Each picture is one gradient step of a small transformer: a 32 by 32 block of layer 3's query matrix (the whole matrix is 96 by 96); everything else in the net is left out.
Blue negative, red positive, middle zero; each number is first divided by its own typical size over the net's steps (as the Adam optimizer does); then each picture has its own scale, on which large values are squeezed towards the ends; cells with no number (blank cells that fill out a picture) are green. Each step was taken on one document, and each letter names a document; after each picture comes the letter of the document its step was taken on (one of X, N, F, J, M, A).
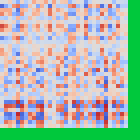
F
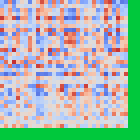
F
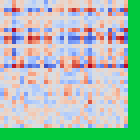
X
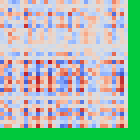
X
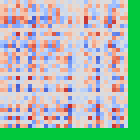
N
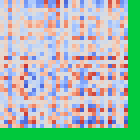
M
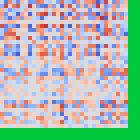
F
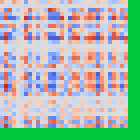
M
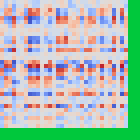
X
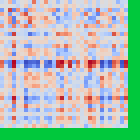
X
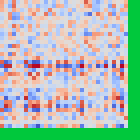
X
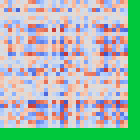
F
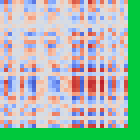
M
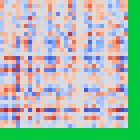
N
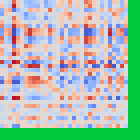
X
